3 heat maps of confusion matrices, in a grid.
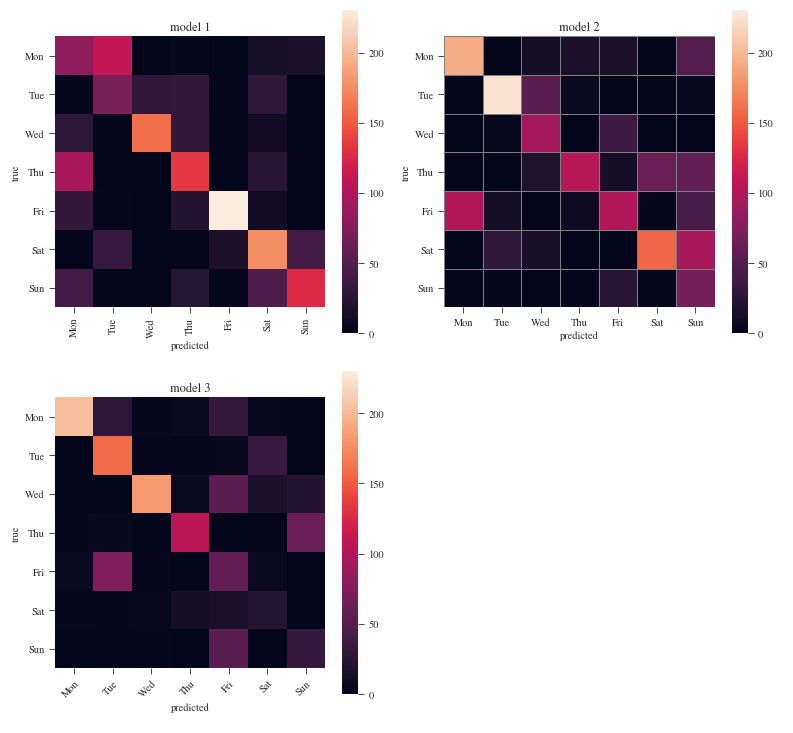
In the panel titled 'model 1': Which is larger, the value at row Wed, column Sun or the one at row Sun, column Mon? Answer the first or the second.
the second
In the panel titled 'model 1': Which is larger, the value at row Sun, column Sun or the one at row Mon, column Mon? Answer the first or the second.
the first
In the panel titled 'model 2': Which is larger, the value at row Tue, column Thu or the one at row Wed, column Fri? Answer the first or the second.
the second
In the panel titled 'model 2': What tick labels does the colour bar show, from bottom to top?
0, 50, 100, 150, 200
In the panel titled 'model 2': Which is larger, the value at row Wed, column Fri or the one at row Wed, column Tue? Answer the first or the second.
the first
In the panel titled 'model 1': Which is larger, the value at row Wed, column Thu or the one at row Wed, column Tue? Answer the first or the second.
the first
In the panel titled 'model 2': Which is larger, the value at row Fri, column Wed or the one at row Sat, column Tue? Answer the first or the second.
the second
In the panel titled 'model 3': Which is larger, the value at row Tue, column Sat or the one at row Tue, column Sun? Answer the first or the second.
the first
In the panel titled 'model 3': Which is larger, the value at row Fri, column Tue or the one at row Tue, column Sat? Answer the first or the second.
the first
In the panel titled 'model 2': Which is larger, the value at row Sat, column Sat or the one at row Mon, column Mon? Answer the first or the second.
the second
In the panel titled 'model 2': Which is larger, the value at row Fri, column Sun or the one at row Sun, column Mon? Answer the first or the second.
the first
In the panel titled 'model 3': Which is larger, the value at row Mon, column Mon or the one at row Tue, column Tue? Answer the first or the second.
the first
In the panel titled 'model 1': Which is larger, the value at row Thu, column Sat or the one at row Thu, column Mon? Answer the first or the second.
the second
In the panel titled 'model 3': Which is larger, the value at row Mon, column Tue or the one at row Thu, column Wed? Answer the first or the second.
the first
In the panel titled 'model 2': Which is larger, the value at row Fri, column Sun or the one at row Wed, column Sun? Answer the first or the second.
the first
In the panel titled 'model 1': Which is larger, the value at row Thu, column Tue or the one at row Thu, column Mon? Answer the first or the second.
the second
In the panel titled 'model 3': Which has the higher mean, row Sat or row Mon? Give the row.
Mon
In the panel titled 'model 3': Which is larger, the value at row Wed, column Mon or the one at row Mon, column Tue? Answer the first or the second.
the second
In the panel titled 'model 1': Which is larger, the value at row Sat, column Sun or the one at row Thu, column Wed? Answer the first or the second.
the first
